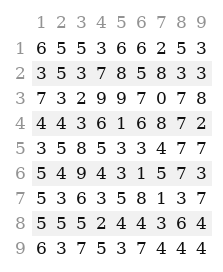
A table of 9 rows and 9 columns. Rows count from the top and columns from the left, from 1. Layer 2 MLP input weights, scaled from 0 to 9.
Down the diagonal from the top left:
6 5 2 6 3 1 1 6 4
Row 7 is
5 3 6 3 5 8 1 3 7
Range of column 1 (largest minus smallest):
4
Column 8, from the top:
5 3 7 7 7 7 3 6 4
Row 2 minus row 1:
-3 0 -2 4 2 -1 6 -2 0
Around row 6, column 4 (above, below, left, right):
5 3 9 3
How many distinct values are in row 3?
6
